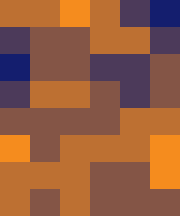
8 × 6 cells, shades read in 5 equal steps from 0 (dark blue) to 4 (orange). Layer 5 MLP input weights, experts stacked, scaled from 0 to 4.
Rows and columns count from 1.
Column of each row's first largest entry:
3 4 2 2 5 1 6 1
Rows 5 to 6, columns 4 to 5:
2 3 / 3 3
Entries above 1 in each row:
4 4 3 4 6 6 6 6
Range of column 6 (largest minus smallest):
4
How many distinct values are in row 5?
2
